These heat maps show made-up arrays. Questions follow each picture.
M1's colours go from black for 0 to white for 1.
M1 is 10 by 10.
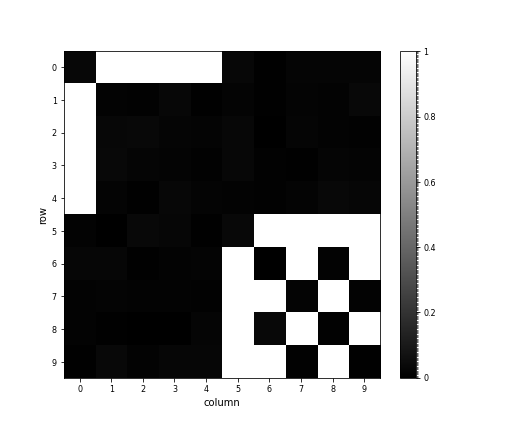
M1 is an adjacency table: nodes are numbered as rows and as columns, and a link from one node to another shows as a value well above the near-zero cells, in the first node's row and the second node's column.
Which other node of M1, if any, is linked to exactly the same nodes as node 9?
node 7
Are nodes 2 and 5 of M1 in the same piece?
no
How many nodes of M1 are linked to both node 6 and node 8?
3
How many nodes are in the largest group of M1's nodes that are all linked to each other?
3
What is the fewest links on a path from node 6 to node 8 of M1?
2
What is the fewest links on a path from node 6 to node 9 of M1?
1
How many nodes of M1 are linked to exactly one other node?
4
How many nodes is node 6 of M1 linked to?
3
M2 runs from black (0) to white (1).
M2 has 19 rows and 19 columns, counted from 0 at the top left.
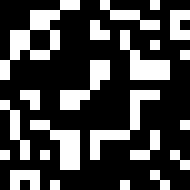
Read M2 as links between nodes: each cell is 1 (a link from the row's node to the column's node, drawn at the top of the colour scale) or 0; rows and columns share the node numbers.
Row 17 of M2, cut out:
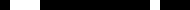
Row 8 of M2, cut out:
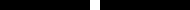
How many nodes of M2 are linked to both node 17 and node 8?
0
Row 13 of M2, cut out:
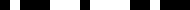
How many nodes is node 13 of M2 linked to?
9
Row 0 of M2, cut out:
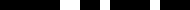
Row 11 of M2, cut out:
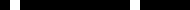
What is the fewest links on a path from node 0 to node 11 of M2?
3
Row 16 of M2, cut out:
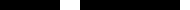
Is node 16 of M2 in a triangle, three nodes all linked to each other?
no
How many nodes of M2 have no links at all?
0
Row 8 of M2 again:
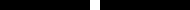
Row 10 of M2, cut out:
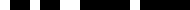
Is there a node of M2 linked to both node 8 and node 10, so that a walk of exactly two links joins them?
no
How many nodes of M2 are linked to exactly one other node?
1
